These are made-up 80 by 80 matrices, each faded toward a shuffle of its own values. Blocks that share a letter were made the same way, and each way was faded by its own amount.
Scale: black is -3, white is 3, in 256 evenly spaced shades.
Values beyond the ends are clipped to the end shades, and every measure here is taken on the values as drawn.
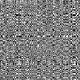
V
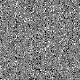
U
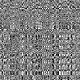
V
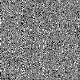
U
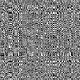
V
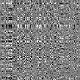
V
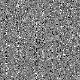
U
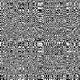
V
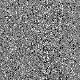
U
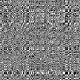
V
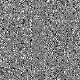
U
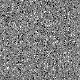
U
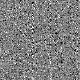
U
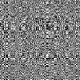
V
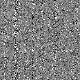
U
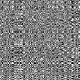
V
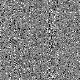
U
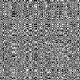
V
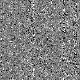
U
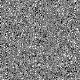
U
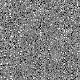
U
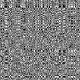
V
